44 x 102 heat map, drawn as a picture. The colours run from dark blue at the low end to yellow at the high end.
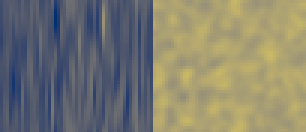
It is made of 1 by 2 panels. Panel 1,1: low, streaked downward. Panel 1,2: high, blotchy, faint in contrast.
